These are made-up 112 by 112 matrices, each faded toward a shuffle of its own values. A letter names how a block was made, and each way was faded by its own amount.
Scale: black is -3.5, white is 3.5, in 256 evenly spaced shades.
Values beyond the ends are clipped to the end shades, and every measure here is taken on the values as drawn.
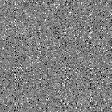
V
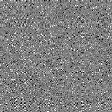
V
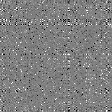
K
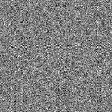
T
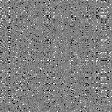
K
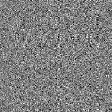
T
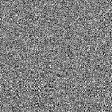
T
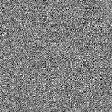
T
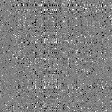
K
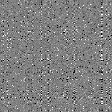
K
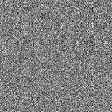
T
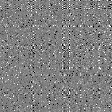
K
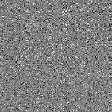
V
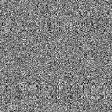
T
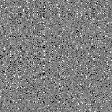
V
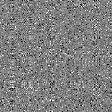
V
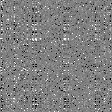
K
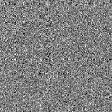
T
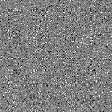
V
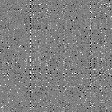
K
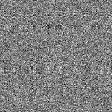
T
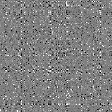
K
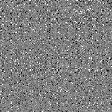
V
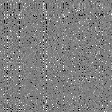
K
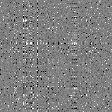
K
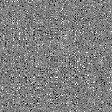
V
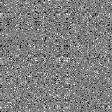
V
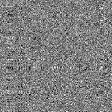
T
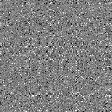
V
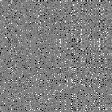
K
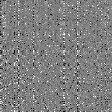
K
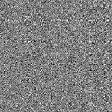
T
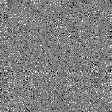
V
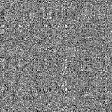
T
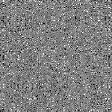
V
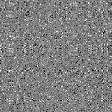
V
